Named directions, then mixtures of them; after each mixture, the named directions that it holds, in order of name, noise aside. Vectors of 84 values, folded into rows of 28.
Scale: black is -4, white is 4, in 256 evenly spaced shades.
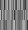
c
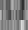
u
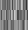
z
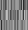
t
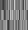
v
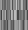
z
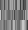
c, u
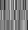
c, v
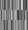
c, z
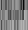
t, u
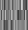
c, z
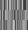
c, t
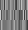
c, t
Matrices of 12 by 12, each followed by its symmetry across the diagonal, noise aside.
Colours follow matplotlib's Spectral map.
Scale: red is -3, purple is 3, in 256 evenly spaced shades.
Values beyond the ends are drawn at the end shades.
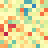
antisymmetric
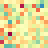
neither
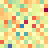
antisymmetric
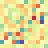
symmetric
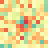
symmetric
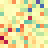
antisymmetric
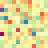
neither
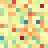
neither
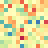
antisymmetric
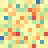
symmetric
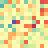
neither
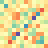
symmetric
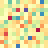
neither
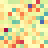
antisymmetric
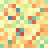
symmetric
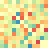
antisymmetric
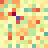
symmetric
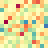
neither
